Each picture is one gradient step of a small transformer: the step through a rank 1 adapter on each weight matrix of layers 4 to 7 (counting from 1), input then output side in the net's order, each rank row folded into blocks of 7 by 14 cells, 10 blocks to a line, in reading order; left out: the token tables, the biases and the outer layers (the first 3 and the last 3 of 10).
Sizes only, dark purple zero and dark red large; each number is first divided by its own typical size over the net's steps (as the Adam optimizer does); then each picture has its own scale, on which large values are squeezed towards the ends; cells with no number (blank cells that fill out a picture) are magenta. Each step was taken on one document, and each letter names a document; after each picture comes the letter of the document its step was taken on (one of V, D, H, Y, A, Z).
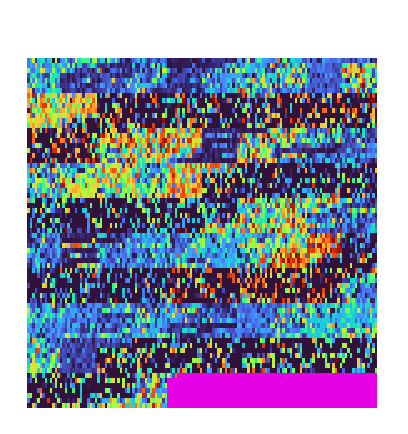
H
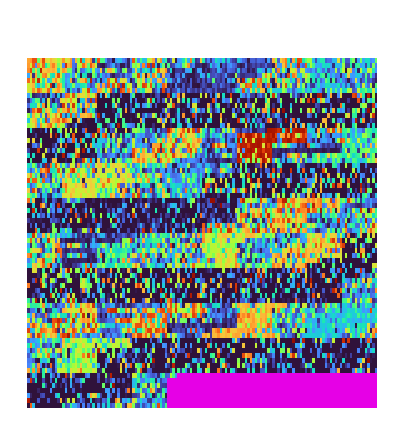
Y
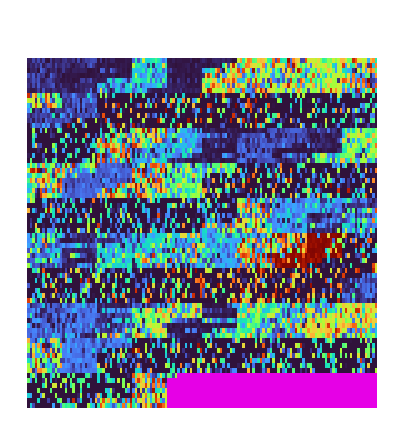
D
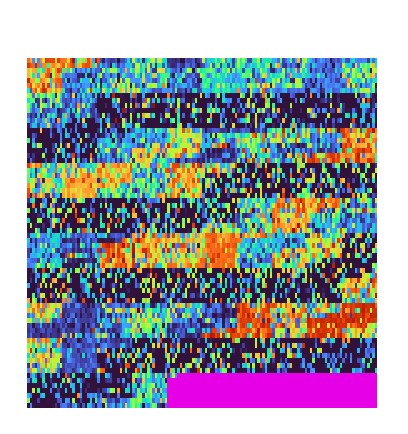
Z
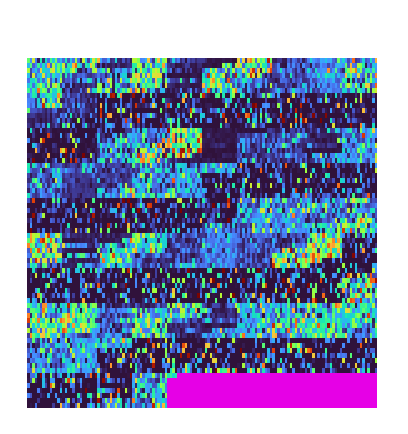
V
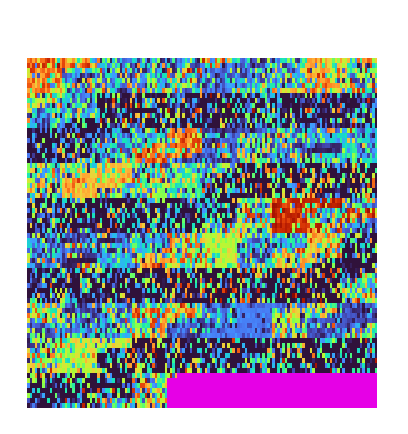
Z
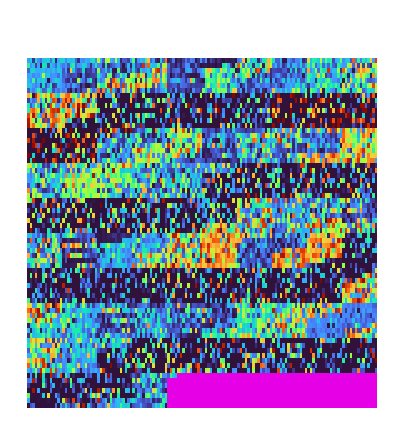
Z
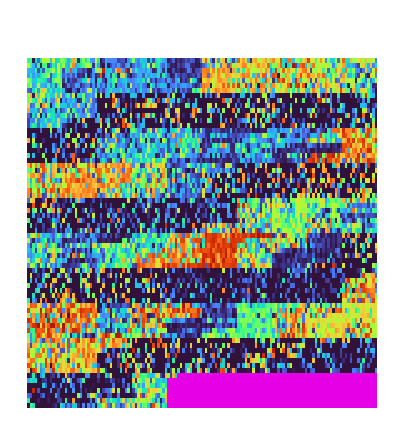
Z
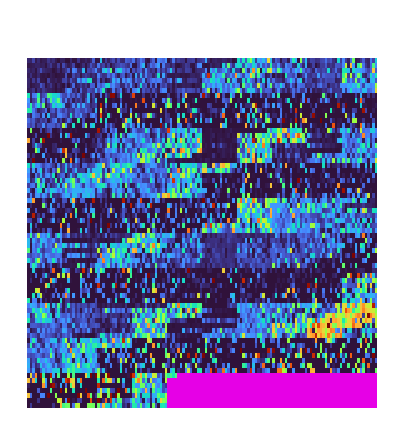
V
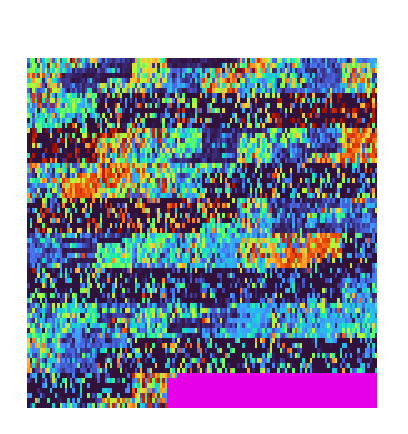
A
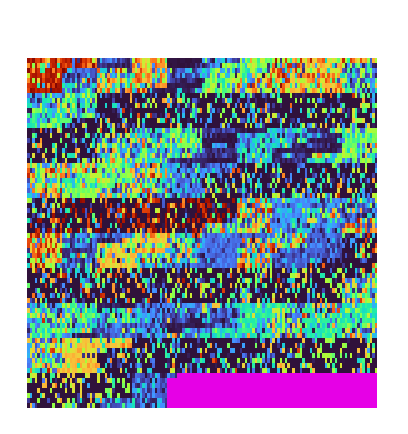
Y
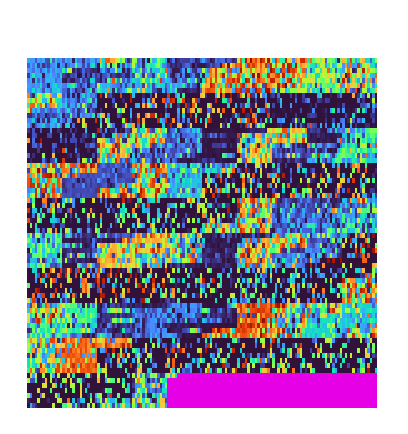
Y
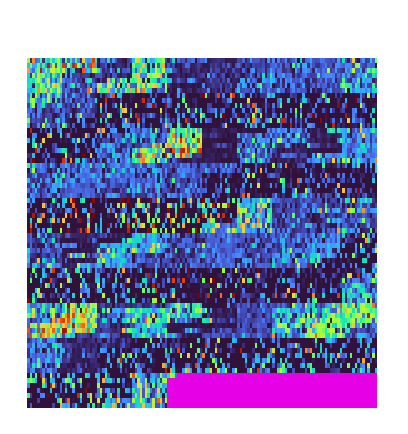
V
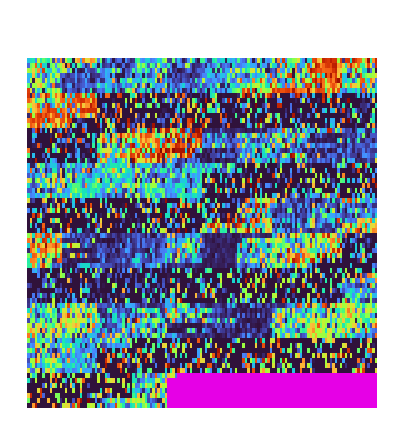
H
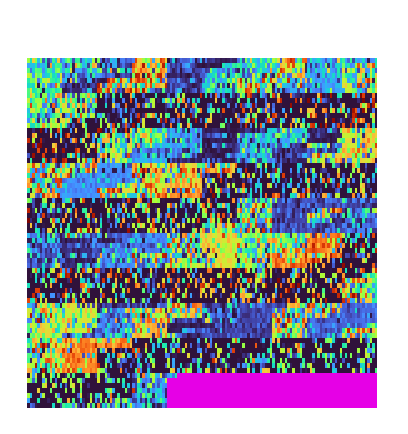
Y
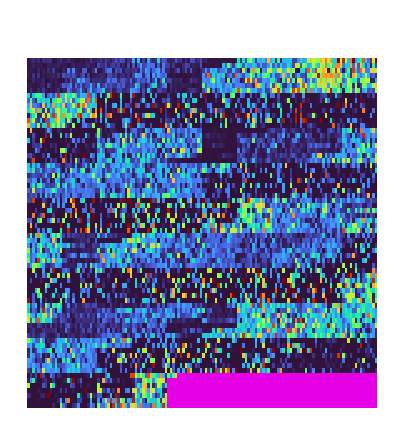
V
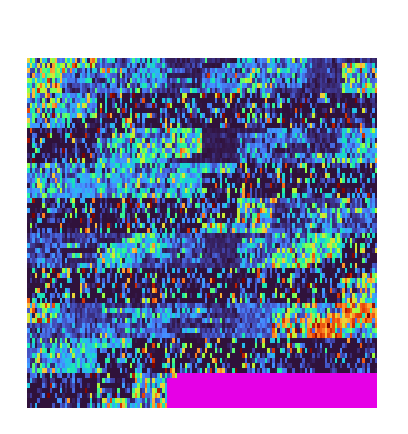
V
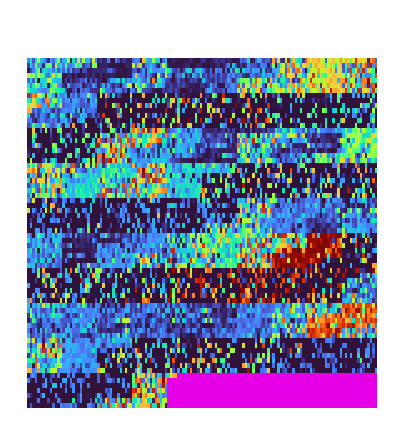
D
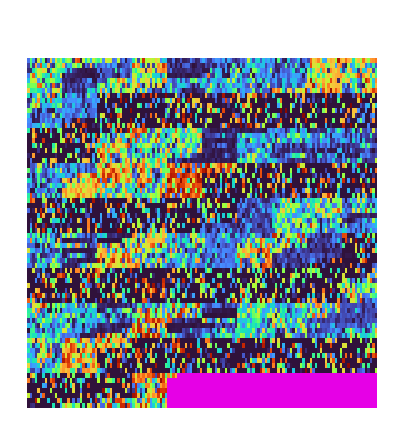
A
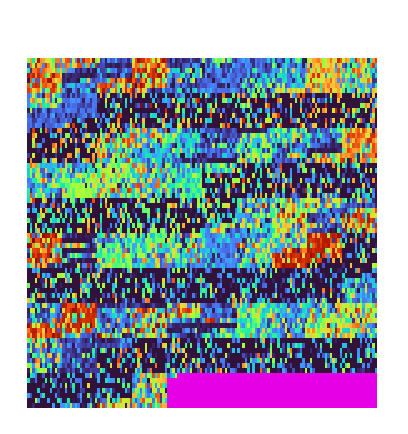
A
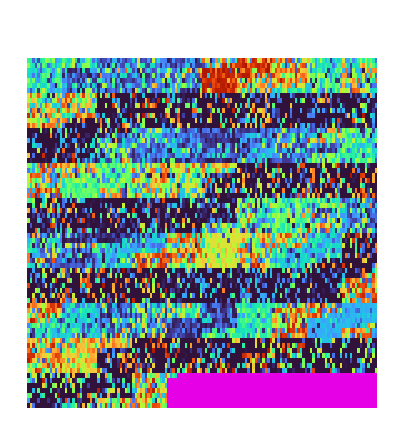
Z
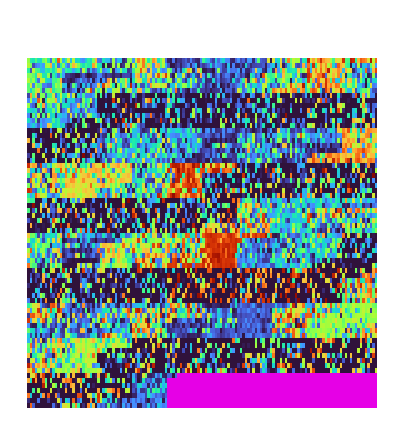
Z
